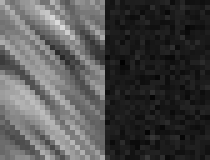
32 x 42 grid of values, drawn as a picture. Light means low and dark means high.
The table splits into one row of 2 panels. Panel 1,1: middling, slanting down to the right, strong in contrast. Panel 1,2: very high, fine-grained, faint in contrast.
